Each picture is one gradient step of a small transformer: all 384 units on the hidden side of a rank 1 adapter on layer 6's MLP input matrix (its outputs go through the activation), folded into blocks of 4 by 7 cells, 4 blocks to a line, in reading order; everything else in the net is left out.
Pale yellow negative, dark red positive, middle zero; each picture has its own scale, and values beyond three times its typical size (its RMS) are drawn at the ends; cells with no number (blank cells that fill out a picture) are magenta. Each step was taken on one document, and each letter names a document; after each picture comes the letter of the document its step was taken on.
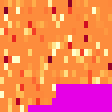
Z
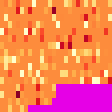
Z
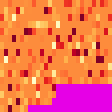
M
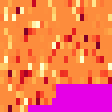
M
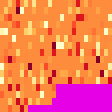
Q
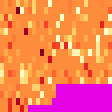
Q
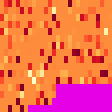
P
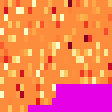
Z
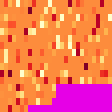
P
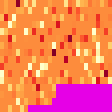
P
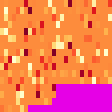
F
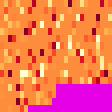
P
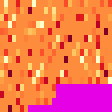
P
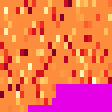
F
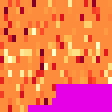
F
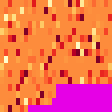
M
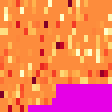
Q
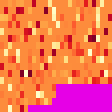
M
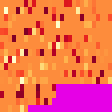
F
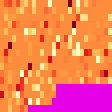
Q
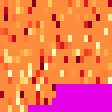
F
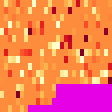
Z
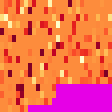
P
